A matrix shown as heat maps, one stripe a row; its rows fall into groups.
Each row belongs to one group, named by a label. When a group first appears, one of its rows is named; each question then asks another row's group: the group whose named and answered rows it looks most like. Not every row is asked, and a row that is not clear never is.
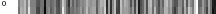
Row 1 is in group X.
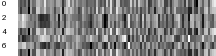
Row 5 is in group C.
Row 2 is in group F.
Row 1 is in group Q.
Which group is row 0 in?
Q
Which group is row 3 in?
F
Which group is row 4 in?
Q
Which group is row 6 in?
F
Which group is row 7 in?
Q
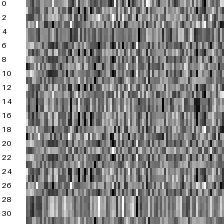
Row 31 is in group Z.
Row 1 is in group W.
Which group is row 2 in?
C
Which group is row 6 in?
F
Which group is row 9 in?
Z
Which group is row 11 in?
Z
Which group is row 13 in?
Q
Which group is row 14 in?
Q
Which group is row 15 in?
Q
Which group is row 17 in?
W
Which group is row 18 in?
X
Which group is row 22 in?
F
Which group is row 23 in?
Z
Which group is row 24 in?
W
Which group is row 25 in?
W
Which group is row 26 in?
X
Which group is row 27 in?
F
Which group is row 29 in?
C
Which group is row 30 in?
C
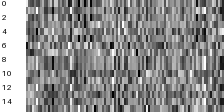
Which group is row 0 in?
W
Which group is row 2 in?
W
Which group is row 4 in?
Q
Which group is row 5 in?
W
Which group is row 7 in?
C
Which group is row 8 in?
X
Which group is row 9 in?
X
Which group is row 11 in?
C
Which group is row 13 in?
F
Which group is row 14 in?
X
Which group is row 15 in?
Z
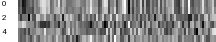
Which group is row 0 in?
C
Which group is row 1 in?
C
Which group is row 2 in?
Q
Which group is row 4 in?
Q
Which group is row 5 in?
C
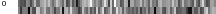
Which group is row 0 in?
C
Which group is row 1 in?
Q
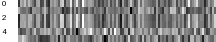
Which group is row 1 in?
Q
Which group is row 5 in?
F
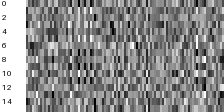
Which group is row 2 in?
Z
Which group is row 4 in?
F
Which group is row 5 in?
Z
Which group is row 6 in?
C
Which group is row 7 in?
W
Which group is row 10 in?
Z
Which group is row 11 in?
W
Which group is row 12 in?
Q
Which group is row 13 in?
X
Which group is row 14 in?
Z
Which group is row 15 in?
Z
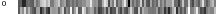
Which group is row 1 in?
Z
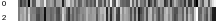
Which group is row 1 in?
X
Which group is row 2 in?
X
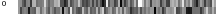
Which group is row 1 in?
Q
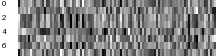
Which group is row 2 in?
W
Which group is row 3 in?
W
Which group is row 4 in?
F
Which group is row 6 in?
W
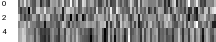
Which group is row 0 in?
Z
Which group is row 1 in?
Q
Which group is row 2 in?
W
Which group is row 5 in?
F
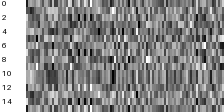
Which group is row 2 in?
W
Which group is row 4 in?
F
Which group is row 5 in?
Q
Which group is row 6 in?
X
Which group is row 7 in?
W
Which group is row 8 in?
Q
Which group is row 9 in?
X
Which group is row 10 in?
F
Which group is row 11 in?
F
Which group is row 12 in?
Z
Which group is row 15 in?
Z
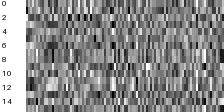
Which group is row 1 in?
Z
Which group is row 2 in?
W
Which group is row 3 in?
F
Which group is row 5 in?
Z
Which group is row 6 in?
F
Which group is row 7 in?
X
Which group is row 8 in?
X
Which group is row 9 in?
Q
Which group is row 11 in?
C
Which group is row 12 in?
C
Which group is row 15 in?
X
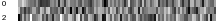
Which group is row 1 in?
W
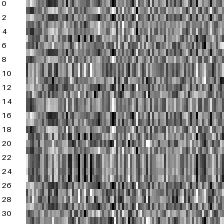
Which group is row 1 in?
C
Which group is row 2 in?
F
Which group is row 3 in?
C
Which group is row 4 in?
C
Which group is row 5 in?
W
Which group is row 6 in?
Q
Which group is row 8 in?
C
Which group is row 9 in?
Z
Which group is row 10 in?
Z
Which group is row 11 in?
X
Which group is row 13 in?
Z
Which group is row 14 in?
C
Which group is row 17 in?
F
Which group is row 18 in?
C
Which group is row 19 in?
W
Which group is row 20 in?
Q
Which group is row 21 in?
C
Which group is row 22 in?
W
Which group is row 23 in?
W
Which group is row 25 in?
W
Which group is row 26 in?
F
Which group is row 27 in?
Z
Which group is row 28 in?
Z
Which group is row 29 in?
F
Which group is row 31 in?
Q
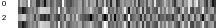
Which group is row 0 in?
X
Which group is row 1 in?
C
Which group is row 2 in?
F
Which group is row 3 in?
C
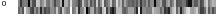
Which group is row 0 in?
Q
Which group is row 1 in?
Z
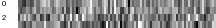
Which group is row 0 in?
C
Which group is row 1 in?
C
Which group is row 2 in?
Z
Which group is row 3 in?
Q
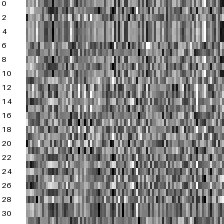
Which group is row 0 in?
X
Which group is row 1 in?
F
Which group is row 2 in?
Z
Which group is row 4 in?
X
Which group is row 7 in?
Q
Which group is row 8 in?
X
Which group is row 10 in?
X
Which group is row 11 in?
C
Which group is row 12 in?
Z
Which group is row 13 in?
Z
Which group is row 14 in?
C
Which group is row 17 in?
W
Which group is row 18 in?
Z
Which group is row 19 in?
C
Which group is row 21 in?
W
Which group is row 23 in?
C
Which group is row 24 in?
F
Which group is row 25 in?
Q
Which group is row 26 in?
C
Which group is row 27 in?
F
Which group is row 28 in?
Q
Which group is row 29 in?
F
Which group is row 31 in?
Q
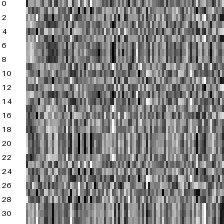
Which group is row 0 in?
Z
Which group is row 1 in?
W
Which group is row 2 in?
X
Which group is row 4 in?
Q
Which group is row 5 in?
X
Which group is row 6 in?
F
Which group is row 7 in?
F
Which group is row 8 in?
F
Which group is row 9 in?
C
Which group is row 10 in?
Q
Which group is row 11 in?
X
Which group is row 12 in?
Q
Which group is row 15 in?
C
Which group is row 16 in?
Q
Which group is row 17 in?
C
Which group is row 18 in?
C
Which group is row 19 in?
W
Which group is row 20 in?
W
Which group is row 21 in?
W
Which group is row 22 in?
C
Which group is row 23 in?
Z
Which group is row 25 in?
Q
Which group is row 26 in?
Z
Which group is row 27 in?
Q
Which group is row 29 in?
X
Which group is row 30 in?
X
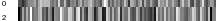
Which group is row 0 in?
C
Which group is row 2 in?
Z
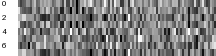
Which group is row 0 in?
C
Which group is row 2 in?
F
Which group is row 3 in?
W
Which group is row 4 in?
Z
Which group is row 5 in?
Q
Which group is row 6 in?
Q
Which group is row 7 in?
F
